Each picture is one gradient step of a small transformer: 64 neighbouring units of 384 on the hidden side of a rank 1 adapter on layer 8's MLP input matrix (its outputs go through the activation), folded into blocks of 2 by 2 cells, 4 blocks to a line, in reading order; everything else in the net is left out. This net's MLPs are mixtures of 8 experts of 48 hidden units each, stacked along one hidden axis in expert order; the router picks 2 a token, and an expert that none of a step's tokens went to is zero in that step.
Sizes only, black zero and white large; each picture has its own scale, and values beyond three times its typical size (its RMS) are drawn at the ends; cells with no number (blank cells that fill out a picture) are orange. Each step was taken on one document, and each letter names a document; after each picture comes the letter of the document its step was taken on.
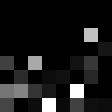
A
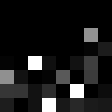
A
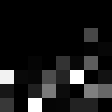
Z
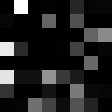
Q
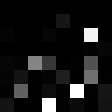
A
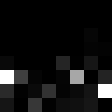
Z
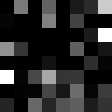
Q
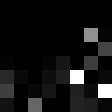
Z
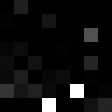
A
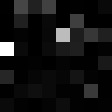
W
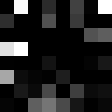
Q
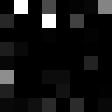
Q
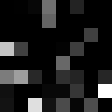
Z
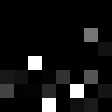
A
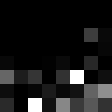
Z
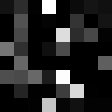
W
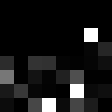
A
